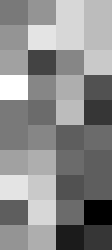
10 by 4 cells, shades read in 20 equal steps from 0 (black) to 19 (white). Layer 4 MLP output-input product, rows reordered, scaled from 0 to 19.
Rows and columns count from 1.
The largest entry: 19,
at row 4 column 1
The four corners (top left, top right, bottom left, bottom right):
9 14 11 4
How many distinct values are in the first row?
4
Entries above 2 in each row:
4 4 4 4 4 4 4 4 3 3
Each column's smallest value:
7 5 2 0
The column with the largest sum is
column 2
